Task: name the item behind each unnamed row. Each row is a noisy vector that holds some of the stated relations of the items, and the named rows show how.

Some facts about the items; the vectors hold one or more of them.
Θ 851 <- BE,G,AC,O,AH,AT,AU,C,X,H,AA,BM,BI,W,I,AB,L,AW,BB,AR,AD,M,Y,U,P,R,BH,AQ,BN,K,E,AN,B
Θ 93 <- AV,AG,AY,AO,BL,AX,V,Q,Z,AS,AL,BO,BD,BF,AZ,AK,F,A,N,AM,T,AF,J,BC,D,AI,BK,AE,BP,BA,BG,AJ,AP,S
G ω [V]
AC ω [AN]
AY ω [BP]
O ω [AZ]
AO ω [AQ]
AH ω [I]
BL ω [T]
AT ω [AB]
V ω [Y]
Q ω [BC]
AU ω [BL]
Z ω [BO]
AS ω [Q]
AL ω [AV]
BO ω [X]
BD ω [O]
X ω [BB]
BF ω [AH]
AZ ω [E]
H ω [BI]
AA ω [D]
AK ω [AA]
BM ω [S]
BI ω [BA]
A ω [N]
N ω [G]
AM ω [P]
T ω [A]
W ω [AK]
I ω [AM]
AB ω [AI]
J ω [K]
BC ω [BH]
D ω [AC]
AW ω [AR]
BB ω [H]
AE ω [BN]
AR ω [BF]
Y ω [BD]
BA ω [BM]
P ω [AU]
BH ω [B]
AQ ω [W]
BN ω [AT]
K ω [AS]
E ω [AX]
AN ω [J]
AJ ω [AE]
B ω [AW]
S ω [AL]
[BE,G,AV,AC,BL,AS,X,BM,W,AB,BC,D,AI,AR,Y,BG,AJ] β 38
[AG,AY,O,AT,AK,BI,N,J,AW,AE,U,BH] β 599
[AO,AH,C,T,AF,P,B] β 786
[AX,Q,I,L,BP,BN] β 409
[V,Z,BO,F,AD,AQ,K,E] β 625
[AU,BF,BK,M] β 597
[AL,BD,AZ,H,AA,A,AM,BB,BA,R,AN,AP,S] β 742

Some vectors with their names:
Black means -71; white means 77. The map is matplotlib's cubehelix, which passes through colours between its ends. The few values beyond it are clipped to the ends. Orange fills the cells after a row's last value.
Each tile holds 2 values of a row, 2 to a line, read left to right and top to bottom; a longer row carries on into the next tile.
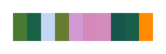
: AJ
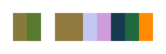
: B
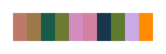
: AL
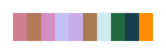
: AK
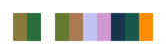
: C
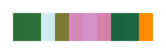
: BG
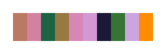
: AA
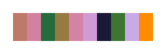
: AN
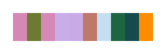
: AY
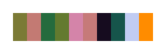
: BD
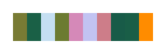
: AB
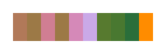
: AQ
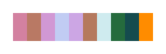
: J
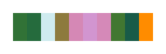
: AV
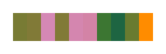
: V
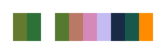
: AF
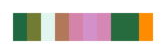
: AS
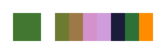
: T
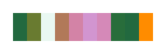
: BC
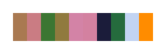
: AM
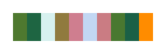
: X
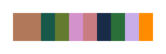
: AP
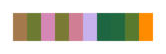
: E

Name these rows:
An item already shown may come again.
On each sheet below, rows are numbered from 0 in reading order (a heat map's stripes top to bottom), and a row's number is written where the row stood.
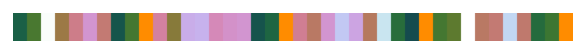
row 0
BL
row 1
O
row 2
J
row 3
AR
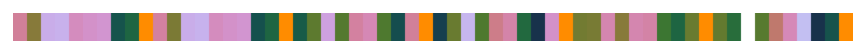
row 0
O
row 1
O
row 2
BP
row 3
AX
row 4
V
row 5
AF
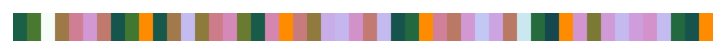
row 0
BL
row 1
Q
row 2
N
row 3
J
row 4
U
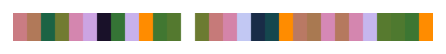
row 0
R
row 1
AO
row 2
K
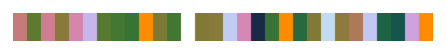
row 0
AD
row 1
P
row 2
I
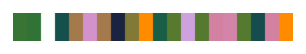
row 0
BK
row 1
BP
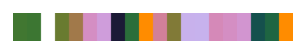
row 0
T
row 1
O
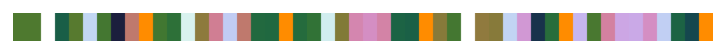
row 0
AU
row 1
BE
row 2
BG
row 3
AH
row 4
AT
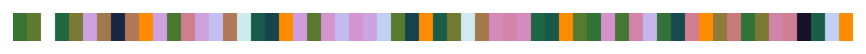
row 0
BF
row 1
AE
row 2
BI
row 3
D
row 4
BN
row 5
A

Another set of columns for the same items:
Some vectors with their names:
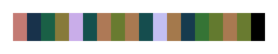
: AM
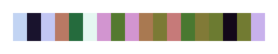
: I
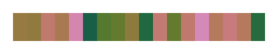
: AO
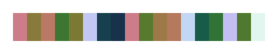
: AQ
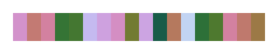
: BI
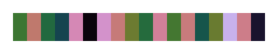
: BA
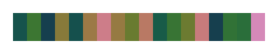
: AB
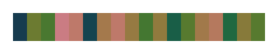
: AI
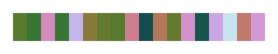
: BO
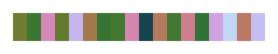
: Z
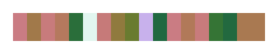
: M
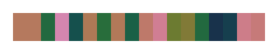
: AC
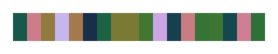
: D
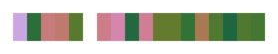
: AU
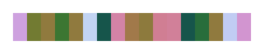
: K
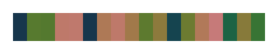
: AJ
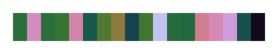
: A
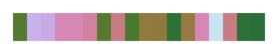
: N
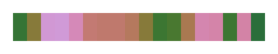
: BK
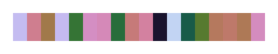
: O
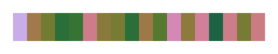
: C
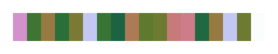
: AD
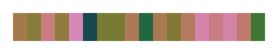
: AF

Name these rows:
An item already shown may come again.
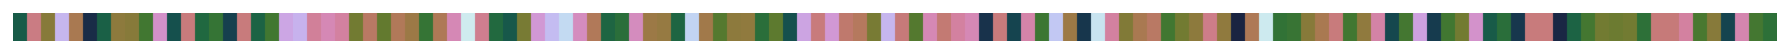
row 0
D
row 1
N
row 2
AK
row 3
BF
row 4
L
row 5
BL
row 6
R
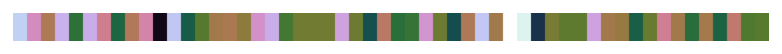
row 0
O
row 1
E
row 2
P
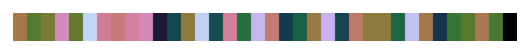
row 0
AT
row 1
AM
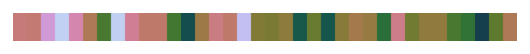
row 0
J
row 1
BE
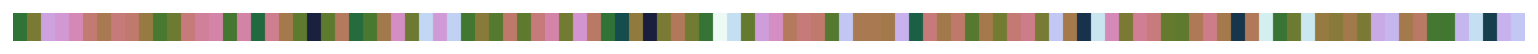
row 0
BK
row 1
B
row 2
V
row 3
U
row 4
L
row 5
Q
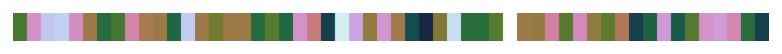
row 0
AK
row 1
BN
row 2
T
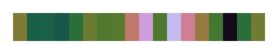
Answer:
AR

